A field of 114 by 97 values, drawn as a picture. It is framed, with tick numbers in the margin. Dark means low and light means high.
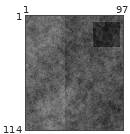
Ninth with the lowest average: top right. Grain: blotchy. Seam: vertical, 40% of the way across, the left part higher. Odd patch: lower, in the top right.
